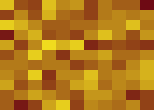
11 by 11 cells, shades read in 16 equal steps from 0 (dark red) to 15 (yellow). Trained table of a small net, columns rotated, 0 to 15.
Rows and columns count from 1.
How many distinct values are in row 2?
7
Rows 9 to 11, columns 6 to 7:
11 12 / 5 10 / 4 9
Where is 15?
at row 5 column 4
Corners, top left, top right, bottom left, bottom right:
13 0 6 4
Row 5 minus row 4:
10 -5 -3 10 6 10 -7 -9 -4 -1 -7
